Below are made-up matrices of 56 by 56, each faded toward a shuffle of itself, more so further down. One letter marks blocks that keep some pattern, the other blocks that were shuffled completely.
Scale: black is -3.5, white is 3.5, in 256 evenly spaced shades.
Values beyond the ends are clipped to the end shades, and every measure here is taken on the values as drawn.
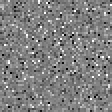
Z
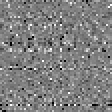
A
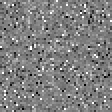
Z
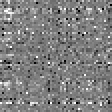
A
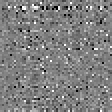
A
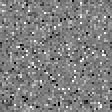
Z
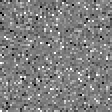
Z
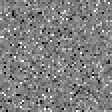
Z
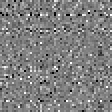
A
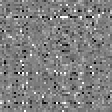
A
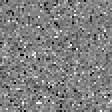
Z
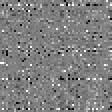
A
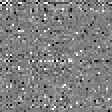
A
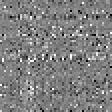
A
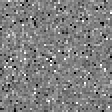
Z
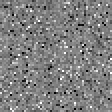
Z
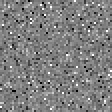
Z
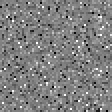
Z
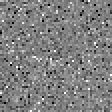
Z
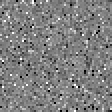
Z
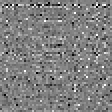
A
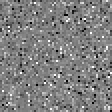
Z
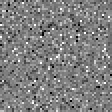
Z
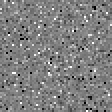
Z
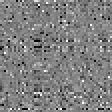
A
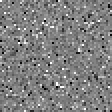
Z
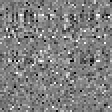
A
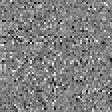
A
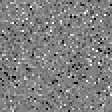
Z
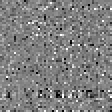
A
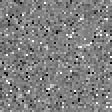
Z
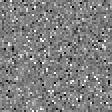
Z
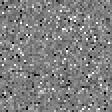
Z
